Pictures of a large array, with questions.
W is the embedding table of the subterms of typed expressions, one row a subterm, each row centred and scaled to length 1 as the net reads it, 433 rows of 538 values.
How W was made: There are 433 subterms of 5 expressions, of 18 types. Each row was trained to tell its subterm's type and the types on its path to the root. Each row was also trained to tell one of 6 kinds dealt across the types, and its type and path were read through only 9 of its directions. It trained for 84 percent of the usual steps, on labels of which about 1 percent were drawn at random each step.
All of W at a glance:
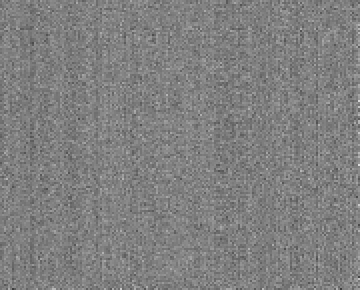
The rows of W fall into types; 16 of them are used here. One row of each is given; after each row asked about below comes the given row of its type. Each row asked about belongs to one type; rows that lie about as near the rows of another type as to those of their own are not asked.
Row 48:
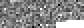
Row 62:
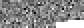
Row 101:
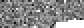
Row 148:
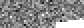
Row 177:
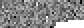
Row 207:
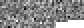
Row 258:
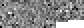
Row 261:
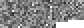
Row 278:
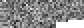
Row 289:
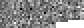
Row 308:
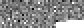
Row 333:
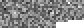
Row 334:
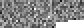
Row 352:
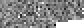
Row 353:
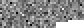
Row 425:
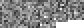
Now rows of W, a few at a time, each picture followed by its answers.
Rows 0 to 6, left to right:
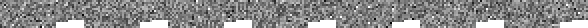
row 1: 207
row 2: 353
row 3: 334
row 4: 289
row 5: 308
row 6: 289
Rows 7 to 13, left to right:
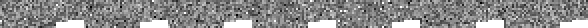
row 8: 62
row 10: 333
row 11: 177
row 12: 425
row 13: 352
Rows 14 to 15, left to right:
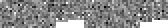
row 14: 278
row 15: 353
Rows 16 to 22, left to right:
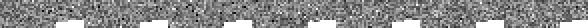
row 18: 177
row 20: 62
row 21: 333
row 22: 289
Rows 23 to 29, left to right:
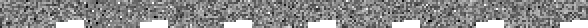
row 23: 148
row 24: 261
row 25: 101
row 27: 261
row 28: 177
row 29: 101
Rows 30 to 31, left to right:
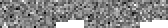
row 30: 177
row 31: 425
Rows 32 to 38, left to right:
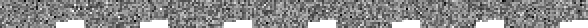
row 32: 148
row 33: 48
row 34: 207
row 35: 278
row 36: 261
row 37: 278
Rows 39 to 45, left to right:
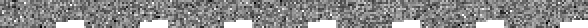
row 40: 289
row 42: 62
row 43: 48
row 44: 48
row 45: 261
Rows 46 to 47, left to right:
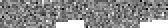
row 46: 207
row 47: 258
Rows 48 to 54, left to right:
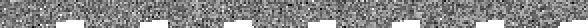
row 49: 334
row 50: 101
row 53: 353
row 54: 177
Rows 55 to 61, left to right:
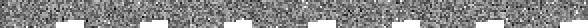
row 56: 289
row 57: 101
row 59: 101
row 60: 334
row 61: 62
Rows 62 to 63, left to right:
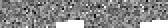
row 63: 333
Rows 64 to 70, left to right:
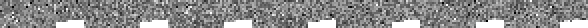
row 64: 308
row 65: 333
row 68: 148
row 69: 425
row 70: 308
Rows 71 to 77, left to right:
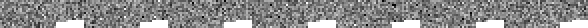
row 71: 353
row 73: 207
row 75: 207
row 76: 62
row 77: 148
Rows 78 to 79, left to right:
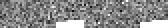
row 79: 333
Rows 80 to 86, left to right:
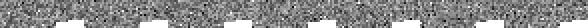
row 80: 353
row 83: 352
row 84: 353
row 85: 148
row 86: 334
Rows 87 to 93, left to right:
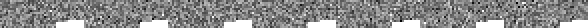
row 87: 48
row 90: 207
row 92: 308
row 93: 258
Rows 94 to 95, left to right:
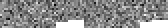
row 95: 148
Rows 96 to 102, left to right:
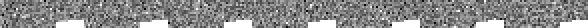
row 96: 48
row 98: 278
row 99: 334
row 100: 352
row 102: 101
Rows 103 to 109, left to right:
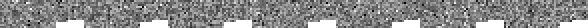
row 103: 425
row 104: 101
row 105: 207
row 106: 278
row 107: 177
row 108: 101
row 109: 334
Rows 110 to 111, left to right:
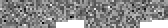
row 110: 62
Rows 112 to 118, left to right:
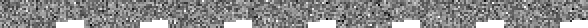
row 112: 62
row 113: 278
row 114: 48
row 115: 278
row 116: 425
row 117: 308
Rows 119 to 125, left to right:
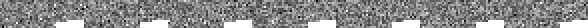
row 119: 148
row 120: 258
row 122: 48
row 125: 101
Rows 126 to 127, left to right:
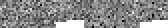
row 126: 207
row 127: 177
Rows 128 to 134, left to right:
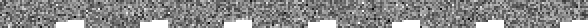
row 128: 289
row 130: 278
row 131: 352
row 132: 333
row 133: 289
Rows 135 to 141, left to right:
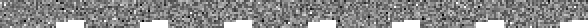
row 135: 148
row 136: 207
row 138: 258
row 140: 207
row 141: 62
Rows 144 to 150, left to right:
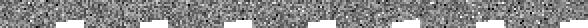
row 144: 334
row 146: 353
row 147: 353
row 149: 333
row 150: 308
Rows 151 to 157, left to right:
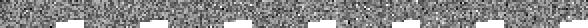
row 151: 334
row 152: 289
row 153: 48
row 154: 353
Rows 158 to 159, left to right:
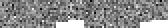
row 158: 148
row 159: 308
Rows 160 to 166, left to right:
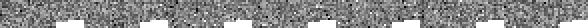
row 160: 62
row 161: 425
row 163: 177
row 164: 289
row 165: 207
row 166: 177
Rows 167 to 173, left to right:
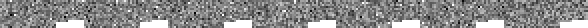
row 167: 261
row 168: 334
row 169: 308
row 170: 101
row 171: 425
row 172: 353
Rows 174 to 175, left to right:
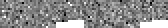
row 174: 289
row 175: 425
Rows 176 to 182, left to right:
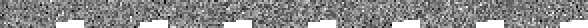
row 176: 207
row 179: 289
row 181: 308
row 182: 308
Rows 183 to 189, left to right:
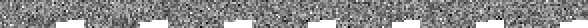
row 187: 177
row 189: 352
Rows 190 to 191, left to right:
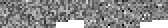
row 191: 48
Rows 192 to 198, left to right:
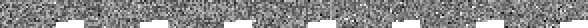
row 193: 101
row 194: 62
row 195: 177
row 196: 308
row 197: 425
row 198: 289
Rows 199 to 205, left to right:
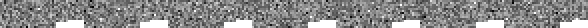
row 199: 334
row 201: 258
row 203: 101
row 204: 101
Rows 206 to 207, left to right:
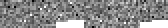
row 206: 48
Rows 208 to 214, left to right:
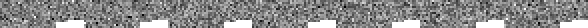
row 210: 308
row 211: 207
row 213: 48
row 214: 425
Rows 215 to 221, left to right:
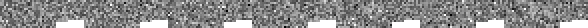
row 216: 333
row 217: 207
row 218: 278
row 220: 352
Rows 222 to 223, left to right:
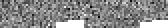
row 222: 352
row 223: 207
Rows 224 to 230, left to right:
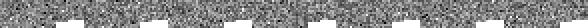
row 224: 308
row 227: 177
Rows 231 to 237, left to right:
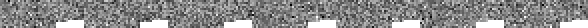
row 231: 333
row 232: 177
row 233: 289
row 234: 353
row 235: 333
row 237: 62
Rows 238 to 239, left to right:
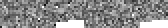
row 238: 101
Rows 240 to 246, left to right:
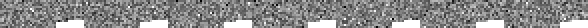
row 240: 425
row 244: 289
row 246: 333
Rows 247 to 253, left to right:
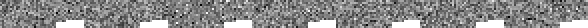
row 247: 308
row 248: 334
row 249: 425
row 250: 308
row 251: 258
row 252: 353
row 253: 258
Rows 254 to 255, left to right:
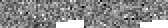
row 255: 148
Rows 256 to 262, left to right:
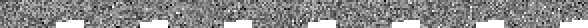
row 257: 148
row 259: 289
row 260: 207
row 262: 278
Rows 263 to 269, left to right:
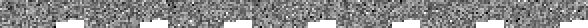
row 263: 62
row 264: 261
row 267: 353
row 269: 289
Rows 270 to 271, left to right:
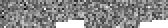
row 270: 207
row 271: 177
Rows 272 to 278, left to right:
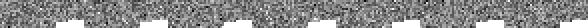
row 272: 353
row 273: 278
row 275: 353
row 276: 425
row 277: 308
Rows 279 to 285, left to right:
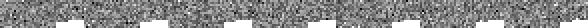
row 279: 425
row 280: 261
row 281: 48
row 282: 334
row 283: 101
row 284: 334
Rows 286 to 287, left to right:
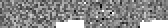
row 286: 148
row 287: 261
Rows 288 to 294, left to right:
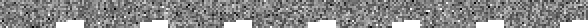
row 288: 353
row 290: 177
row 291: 258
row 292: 261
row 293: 425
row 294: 289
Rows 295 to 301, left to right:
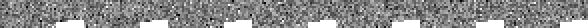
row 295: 289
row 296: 62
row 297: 333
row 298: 425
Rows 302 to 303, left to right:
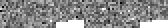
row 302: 334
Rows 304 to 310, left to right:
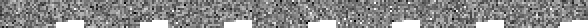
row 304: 289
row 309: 333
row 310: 101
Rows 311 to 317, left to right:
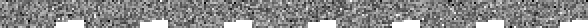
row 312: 148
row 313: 148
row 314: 207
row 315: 48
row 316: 425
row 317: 353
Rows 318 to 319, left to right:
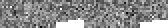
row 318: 278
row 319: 308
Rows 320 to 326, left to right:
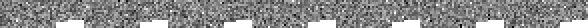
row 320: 148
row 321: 261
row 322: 289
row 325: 333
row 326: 353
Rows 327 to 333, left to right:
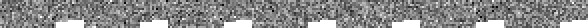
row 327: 308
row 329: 352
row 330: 177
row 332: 207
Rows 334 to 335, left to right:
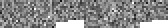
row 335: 101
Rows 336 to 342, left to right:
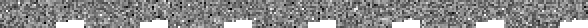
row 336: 333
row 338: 148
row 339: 425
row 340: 261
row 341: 352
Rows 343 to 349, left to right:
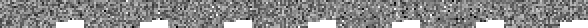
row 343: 148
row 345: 308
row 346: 62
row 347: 261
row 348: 148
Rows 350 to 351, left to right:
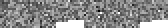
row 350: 177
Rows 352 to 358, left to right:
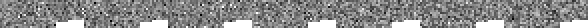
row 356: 207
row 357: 333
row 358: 101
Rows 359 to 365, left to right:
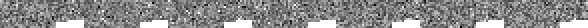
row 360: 177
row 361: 62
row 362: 353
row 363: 261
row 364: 177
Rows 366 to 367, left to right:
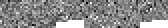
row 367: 308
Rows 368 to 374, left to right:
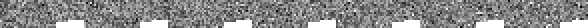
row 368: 333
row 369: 62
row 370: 289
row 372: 261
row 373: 353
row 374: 333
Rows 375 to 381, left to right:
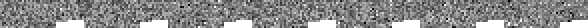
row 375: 278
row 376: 48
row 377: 258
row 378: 62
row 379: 425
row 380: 308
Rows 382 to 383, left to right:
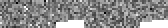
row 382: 334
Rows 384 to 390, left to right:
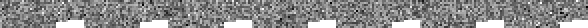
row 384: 48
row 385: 289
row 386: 101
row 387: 48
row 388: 352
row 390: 278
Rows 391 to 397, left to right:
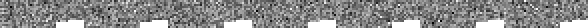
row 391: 62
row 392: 207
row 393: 62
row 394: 308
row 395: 425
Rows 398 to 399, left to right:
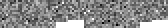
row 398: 352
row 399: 352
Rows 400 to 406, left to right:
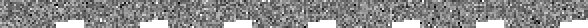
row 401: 62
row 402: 308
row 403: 261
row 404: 278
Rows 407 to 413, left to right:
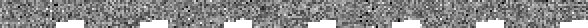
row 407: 334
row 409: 261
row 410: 101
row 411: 352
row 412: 278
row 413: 289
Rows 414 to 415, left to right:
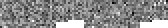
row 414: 334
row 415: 148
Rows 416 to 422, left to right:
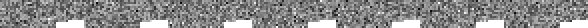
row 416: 48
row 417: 48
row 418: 308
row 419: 48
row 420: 278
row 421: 258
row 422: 334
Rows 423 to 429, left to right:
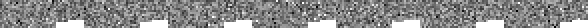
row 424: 353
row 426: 258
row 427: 278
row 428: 333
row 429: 207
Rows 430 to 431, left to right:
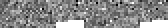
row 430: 333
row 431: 258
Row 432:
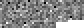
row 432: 261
